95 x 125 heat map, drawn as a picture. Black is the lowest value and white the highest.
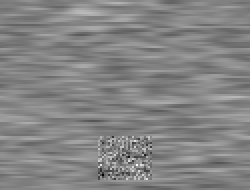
Odd patch: rougher, in the bottom middle. Roughest part: bottom middle. Histogram: heavy tails on both sides. Grain: streaks across. Mirror symmetry: none. Average level on the scale: 50%.
